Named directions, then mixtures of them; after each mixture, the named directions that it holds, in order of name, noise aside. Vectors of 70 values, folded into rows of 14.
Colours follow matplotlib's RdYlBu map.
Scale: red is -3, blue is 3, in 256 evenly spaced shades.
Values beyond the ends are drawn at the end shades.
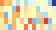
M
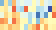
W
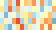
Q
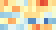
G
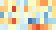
G, W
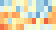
G, W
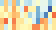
M, W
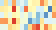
G, W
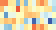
G, M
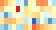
G, M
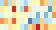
G, W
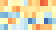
G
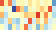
M, W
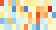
W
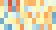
Q, W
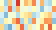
Q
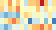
G, Q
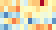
G, Q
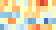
G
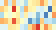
G, W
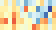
M, W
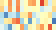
G, Q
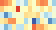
G, M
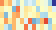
M
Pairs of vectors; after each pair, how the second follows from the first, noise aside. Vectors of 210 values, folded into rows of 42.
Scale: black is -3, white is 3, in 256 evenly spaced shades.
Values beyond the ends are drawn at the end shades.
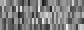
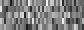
shuffled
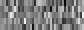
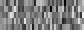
copied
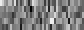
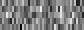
shuffled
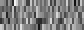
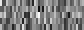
shuffled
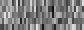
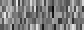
copied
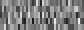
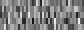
copied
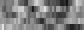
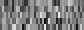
shuffled
